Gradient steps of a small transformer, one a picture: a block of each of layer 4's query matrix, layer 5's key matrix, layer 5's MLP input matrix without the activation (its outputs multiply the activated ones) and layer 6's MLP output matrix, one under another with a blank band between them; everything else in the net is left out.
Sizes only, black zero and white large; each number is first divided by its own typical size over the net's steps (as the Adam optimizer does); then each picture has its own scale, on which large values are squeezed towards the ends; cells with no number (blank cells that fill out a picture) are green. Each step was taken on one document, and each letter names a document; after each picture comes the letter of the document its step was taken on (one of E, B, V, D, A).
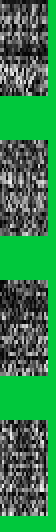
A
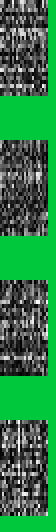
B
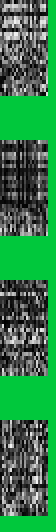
A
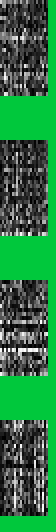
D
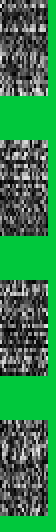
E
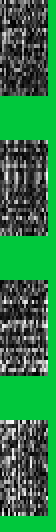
B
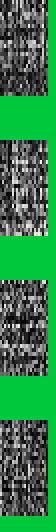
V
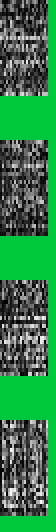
A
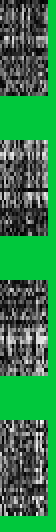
A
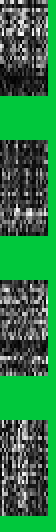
B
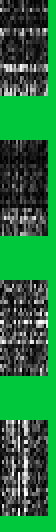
B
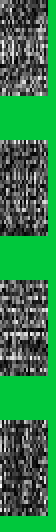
E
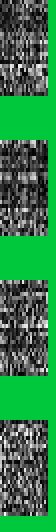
E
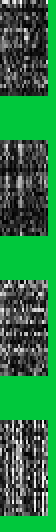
D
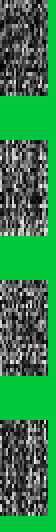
V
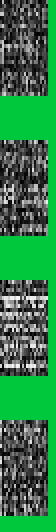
V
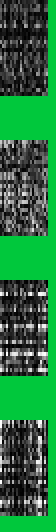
E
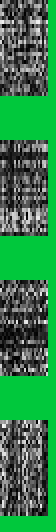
E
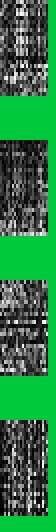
D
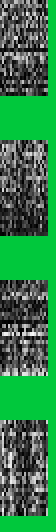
A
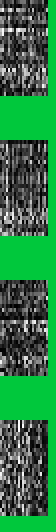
B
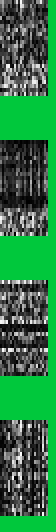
D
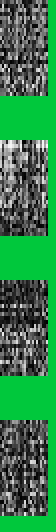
A
